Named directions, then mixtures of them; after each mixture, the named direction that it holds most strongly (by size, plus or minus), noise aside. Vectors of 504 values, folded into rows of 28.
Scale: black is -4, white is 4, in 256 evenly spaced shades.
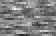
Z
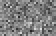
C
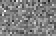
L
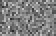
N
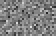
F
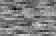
Z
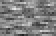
Z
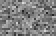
F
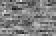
Z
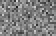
L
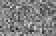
C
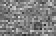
C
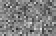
C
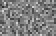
N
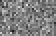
N
